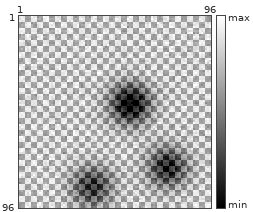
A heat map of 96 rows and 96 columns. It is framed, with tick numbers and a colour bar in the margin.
No row or column stands out. The centre is the ninth with the lowest average. On average the colour sits 70% of the way up the scale. Three dips sink into the field.
